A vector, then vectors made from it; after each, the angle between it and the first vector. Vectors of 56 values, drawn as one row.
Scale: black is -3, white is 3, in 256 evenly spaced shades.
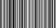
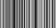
partly aligned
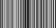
partly opposed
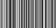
partly aligned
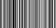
nearly parallel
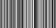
partly aligned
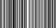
nearly parallel
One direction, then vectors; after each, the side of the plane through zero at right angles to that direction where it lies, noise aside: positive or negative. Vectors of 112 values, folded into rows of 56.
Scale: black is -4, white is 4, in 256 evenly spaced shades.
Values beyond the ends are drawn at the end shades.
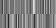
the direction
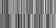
positive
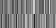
positive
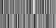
positive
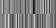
negative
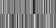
negative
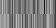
negative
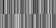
negative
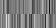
negative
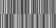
negative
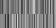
positive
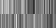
negative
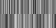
negative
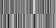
positive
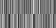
positive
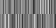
negative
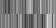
negative
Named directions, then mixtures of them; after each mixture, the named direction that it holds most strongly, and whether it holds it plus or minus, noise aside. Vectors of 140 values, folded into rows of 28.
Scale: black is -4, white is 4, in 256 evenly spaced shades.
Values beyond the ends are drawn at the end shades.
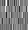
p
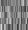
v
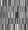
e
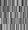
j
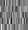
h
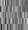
h, minus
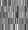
e, plus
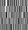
p, plus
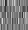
p, minus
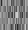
e, minus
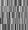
j, minus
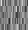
e, plus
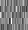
h, minus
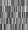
v, minus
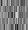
e, minus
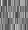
e, plus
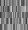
v, minus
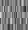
v, plus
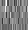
p, plus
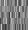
j, minus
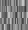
v, plus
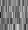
e, plus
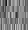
e, plus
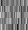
v, plus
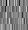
p, minus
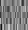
v, minus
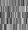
v, minus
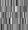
h, minus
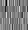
p, minus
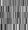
v, minus
